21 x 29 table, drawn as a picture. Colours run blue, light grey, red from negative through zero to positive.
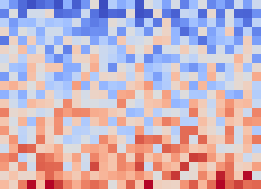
Stripes: none. Slope: up to the bottom. Average level on the scale: 50%.
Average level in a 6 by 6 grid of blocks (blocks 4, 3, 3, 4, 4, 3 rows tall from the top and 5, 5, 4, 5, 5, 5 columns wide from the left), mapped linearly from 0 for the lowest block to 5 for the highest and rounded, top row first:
1 0 0 1 0 0 / 2 1 2 2 1 2 / 2 2 2 2 2 2 / 2 3 3 3 2 3 / 4 3 3 4 4 3 / 4 5 4 4 4 5
